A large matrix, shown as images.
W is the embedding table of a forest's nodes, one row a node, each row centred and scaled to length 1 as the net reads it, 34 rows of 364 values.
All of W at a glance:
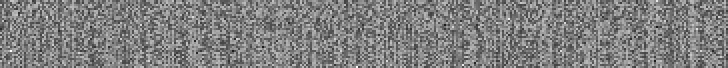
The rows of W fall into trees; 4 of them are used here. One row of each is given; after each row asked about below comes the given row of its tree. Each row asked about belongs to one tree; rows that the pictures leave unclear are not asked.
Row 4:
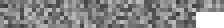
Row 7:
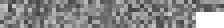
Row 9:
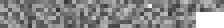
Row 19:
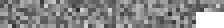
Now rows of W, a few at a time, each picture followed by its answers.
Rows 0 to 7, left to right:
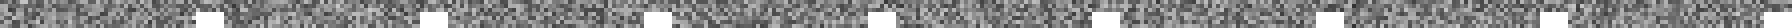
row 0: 7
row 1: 7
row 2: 4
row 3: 9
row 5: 7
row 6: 7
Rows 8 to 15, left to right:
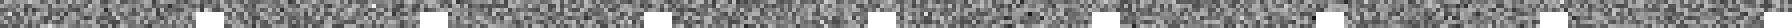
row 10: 4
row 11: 19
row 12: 9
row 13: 19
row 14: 9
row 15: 4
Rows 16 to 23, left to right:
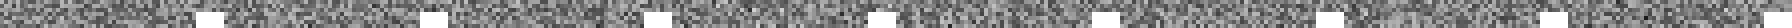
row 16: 4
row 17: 7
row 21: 7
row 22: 7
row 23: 4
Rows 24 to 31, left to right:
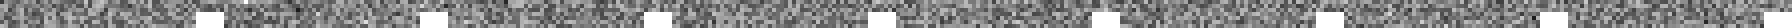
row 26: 4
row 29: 7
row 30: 4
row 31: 4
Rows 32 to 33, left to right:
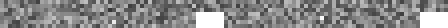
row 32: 7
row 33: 4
